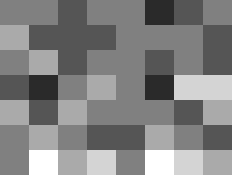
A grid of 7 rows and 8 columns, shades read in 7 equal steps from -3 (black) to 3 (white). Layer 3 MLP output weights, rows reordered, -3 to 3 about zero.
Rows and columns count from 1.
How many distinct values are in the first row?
3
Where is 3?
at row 7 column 2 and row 7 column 6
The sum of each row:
-4 -3 -2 0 1 -1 12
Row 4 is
-1 -2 0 1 0 -2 2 2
